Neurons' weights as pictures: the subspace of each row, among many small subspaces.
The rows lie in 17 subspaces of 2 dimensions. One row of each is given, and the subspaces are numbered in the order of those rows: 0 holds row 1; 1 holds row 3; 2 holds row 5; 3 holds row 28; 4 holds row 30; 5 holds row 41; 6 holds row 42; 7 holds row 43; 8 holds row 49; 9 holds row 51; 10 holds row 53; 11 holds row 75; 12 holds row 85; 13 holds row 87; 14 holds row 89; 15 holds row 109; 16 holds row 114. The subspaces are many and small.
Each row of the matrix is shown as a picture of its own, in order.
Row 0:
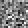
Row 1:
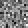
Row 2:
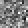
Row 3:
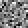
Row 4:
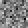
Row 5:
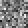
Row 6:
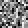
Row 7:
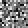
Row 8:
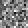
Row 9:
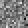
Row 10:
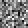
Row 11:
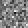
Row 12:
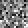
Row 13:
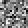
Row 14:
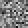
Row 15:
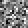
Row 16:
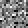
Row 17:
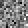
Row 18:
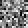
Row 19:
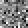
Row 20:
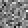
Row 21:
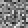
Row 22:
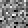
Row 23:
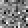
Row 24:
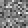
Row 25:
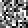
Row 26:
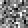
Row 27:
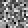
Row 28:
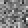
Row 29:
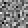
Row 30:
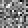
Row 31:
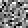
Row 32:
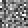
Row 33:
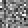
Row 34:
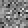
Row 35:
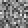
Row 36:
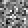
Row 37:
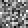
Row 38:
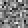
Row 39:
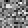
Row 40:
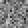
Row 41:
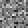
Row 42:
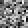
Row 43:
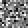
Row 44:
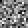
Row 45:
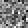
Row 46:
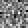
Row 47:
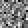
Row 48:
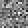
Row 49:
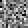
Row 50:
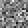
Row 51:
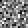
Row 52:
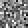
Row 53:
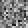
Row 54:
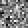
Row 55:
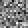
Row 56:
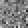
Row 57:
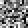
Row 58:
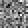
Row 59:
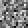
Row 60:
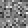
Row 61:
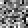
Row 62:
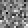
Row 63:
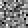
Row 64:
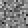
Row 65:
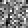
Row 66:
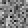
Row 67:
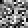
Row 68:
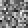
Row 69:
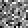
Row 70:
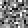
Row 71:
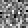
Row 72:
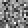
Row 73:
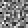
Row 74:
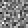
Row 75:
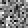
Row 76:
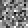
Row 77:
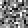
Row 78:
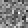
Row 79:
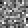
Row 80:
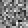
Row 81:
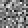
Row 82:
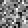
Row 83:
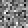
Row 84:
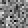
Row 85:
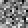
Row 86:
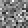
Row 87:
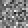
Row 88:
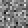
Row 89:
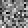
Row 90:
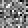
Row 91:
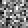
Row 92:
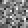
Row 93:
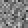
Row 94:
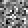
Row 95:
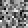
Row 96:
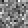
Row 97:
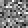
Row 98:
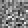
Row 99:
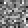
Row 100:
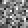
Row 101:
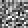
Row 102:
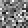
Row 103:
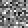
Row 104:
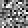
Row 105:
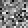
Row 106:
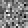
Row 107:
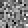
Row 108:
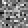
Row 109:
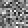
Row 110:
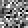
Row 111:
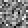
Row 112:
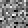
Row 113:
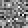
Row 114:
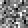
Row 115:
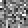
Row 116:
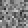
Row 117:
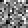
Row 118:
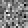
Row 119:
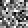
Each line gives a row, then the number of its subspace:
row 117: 11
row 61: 3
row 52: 0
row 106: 15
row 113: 2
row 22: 5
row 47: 3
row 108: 12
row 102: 14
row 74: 9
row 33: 8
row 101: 8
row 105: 14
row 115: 8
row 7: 7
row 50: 14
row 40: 11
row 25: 10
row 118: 15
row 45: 6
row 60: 10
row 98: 8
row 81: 4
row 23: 1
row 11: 13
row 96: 11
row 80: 10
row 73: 9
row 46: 0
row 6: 16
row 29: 9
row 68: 2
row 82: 16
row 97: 10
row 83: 15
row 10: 7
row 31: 1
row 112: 5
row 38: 16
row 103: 15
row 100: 12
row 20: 1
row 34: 14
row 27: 4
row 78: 6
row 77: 16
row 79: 3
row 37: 12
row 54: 11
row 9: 0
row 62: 5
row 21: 9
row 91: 12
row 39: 5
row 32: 8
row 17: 0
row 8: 13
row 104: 13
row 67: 9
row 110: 14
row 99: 3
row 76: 13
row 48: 13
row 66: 11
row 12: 5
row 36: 7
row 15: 7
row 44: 9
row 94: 7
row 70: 16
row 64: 6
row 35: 4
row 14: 15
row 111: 6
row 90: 4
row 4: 12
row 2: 6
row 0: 8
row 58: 4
